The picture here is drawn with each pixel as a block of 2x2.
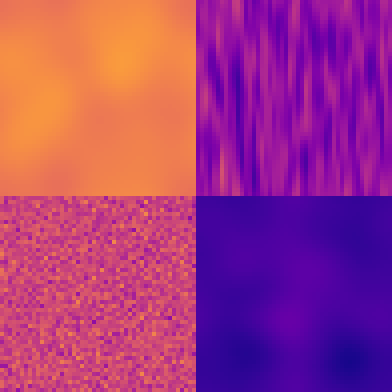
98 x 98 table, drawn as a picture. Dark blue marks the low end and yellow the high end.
It is made of 2 by 2 panels. Panel 1,1: high, smooth, faint in contrast. Panel 1,2: low, streaked downward. Panel 2,1: middling, fine-grained. Panel 2,2: very low, smooth, faint in contrast.
